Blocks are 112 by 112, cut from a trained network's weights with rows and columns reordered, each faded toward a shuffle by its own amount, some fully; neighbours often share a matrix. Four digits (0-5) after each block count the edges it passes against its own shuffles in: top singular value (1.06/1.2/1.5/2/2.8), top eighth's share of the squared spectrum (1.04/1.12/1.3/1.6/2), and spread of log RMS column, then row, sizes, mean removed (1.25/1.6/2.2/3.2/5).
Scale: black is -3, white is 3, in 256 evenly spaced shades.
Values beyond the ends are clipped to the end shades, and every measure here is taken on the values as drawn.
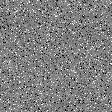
0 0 0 0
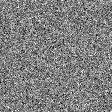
0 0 0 0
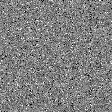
2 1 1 0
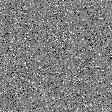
1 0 0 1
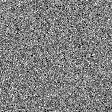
0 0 0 0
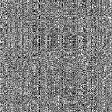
4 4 3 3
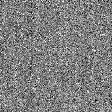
2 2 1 1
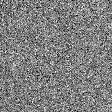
2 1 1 0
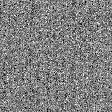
2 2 0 0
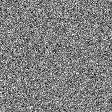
0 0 0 0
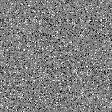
3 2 0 2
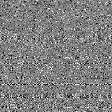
4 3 0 3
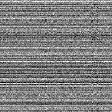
5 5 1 4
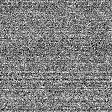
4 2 0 1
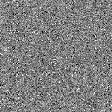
3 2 1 1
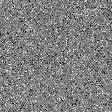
2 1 0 0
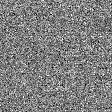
1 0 0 0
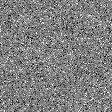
2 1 0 0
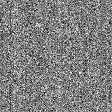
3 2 1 1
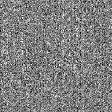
3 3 2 2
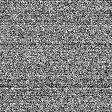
3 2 0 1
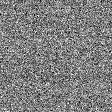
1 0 0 0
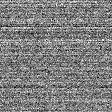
4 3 0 2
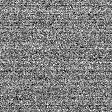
3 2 0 1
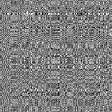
5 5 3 3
